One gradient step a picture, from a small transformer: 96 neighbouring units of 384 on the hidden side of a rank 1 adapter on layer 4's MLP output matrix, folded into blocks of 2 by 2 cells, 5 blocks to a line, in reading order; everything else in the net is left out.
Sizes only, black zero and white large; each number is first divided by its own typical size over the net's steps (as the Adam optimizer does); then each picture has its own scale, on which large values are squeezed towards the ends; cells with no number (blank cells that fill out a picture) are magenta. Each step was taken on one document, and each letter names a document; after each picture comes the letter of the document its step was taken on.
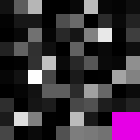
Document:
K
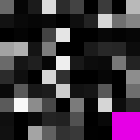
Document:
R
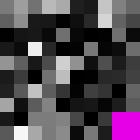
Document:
R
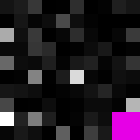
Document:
K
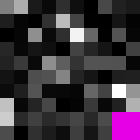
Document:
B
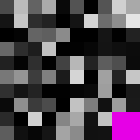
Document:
R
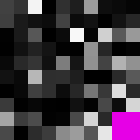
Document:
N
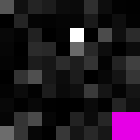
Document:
K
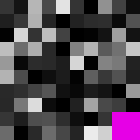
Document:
R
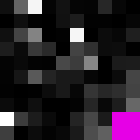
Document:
N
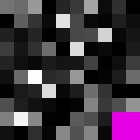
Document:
N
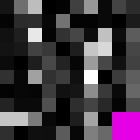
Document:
K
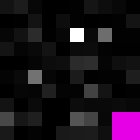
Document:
N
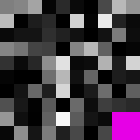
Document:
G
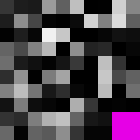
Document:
R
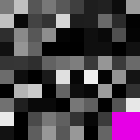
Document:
G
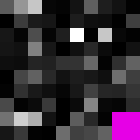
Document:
K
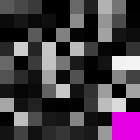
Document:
B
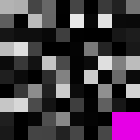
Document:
G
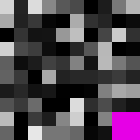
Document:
G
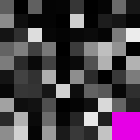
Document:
B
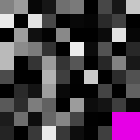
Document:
G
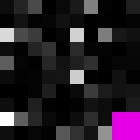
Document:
N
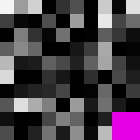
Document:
G
